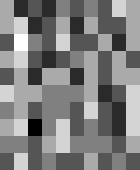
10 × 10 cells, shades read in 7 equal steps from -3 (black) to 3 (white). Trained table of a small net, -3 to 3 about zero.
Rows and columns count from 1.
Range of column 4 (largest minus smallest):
3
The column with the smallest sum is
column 3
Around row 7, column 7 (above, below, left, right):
1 0 -1 -1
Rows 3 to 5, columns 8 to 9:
1 -2 / -1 1 / -1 1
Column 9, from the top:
2 -1 -2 1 1 -1 -2 -2 -1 0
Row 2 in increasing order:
-2 -2 -1 -1 -1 1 1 1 1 2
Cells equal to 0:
19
